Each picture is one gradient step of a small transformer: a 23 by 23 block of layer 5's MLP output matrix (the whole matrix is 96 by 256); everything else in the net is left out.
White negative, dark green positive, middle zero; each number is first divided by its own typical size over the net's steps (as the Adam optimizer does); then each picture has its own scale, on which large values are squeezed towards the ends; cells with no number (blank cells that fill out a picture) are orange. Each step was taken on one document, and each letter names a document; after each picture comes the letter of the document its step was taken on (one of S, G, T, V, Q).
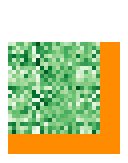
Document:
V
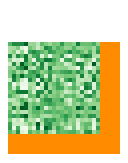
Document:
V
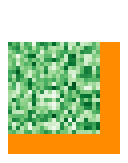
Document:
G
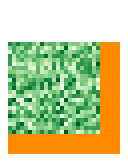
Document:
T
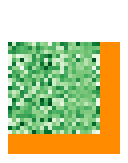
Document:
V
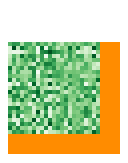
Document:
V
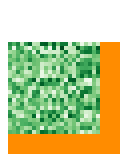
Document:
T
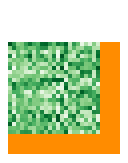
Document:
T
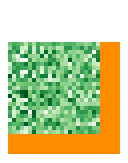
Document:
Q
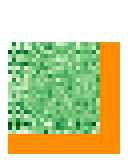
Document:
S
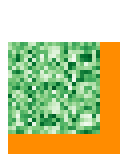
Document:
G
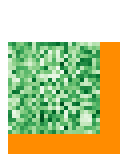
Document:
T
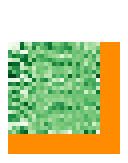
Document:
S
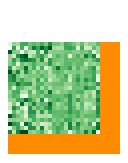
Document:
S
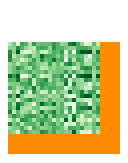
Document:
G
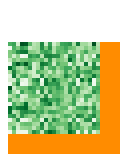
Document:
V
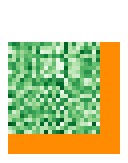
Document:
T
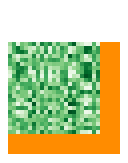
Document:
G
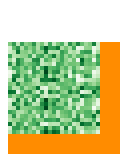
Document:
Q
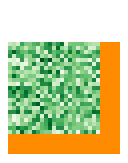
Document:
V
